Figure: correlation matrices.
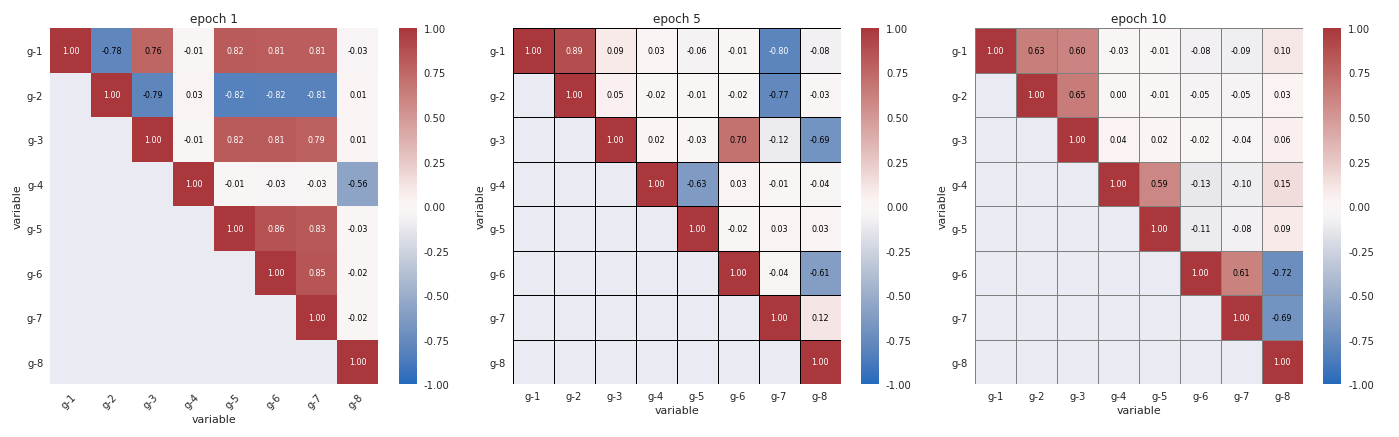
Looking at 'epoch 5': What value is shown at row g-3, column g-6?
0.70
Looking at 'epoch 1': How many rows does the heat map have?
8
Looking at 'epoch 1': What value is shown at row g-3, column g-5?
0.82
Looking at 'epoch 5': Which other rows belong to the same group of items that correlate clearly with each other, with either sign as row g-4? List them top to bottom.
g-5
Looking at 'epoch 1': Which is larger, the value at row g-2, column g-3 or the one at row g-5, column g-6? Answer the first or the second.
the second
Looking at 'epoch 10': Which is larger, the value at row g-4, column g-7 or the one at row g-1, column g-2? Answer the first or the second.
the second
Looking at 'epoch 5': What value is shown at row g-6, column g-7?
-0.04
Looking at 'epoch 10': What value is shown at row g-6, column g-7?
0.61
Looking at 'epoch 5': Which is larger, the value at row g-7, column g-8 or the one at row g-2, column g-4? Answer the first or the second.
the first
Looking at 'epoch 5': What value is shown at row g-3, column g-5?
-0.03
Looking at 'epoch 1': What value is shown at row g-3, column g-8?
0.01
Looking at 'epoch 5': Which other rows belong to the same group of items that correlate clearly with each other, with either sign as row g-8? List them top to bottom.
g-3, g-6
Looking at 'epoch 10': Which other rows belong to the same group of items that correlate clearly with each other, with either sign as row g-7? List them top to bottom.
g-6, g-8
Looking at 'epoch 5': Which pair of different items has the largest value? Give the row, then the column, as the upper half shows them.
g-1, g-2
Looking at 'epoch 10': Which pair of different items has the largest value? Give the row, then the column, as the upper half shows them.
g-2, g-3
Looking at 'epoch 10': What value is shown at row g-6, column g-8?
-0.72
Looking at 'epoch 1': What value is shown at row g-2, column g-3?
-0.79
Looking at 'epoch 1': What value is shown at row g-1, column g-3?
0.76
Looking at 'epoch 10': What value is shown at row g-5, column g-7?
-0.08
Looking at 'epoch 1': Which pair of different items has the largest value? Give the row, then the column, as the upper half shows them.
g-5, g-6
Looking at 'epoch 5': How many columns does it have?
8
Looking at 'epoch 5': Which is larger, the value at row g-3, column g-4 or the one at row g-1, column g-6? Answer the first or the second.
the first
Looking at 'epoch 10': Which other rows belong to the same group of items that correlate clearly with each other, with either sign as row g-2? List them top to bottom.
g-1, g-3
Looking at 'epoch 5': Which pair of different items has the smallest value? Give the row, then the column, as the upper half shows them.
g-1, g-7
